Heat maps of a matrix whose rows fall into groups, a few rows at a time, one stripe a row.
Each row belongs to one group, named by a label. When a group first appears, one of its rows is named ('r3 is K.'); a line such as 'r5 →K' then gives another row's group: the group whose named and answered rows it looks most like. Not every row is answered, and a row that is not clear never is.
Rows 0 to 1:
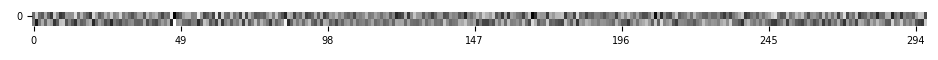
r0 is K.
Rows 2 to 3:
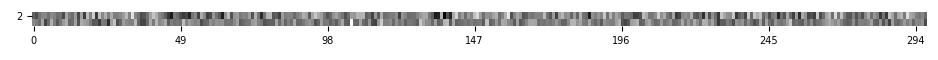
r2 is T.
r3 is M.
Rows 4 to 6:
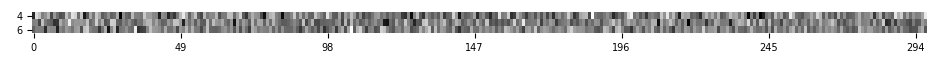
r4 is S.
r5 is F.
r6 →M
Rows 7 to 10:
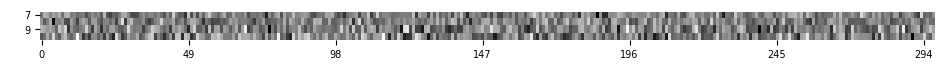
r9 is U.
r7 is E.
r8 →M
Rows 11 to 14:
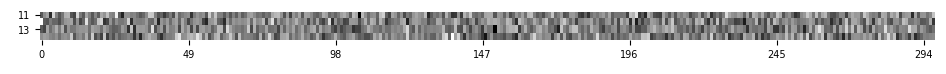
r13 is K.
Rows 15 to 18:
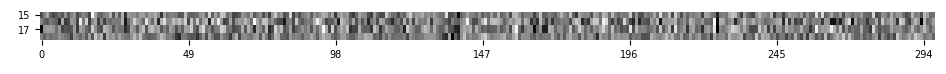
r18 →T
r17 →S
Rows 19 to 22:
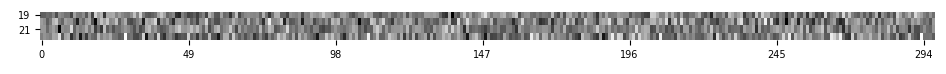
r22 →E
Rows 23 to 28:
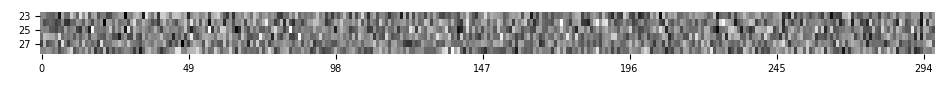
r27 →K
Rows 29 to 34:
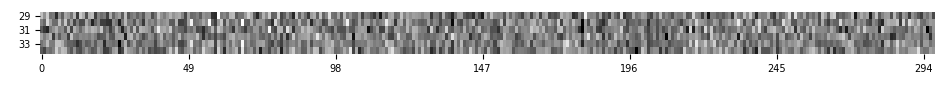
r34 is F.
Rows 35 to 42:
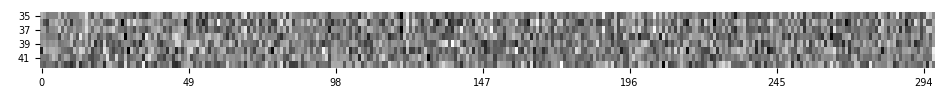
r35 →U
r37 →U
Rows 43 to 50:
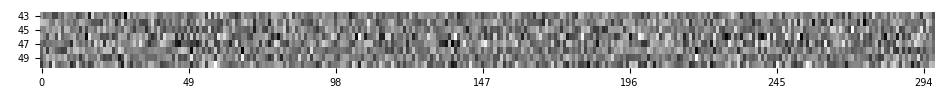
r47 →T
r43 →S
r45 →E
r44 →U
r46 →M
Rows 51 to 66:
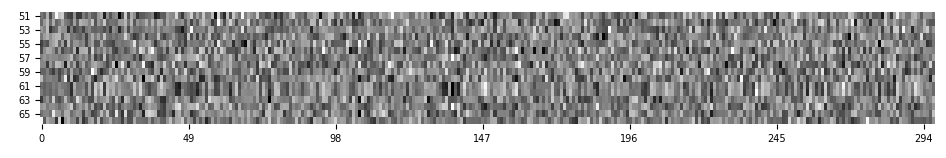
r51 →F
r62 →T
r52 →K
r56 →S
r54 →E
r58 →M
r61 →T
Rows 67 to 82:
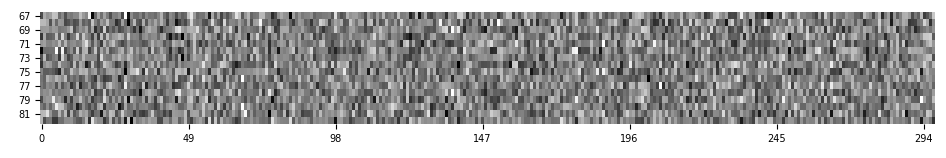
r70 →K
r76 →F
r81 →U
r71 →U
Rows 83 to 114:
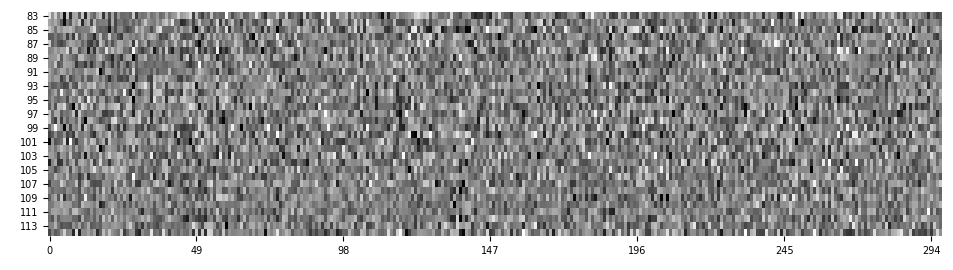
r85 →U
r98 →M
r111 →E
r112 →T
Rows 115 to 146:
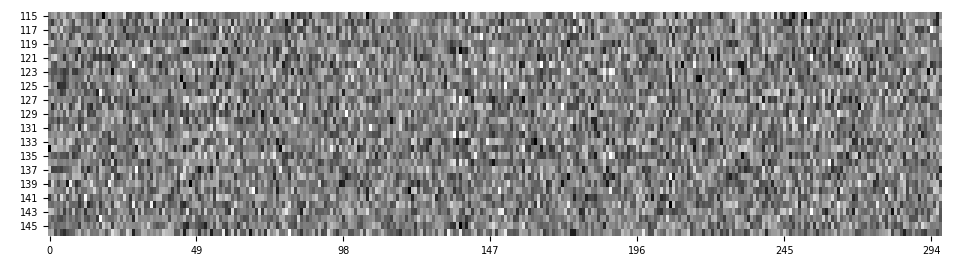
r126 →S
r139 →K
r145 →T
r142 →E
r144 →S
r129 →E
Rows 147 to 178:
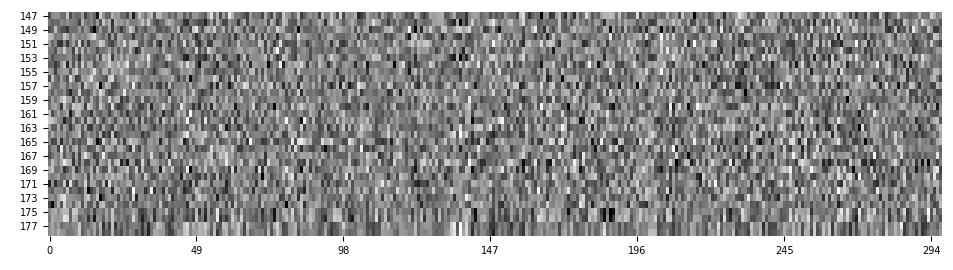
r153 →T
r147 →S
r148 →T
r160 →E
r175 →E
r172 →E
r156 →K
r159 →F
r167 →M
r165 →M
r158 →S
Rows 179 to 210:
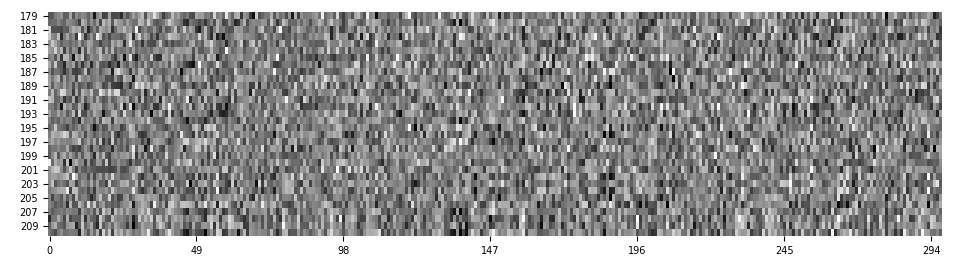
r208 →S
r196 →E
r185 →M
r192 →M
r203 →K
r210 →T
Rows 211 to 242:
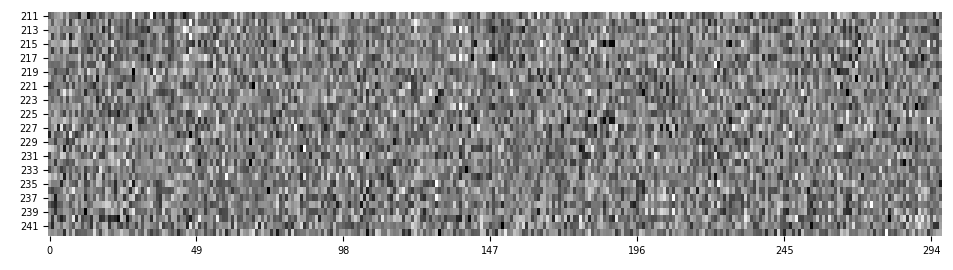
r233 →S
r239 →M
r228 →K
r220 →S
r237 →M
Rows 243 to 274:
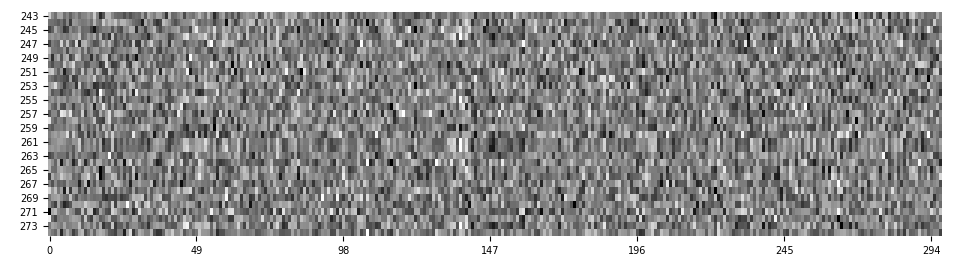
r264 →M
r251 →K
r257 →F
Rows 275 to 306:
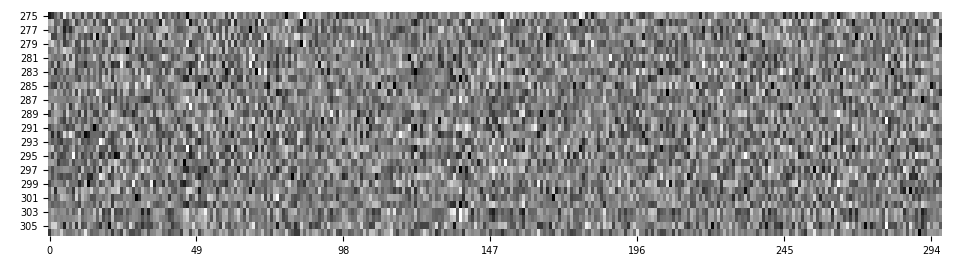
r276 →K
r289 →S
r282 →F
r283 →K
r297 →T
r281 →U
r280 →F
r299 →E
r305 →U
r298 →S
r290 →U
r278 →S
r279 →K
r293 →S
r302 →T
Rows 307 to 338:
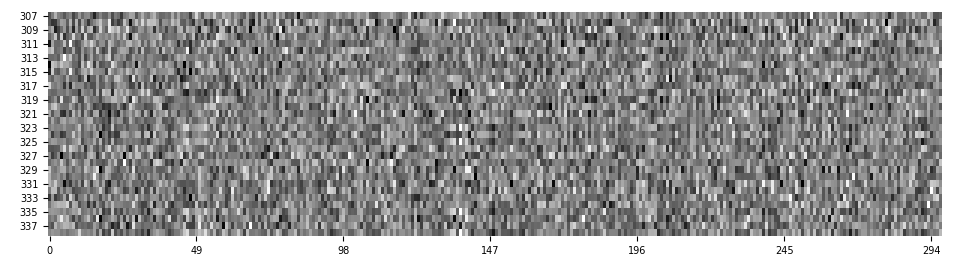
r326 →F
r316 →E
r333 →K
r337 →F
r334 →E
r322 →U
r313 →F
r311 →K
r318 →T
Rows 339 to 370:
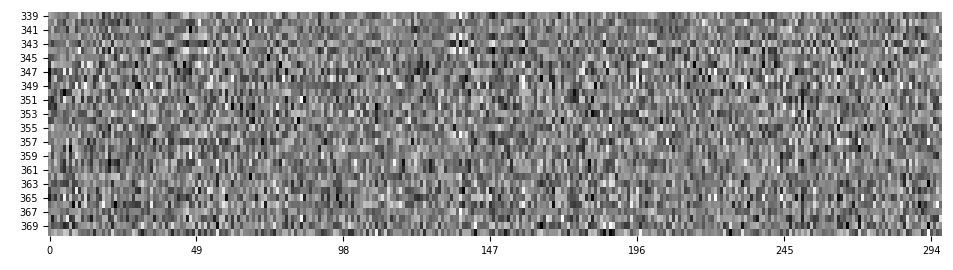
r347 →K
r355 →U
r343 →T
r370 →E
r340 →F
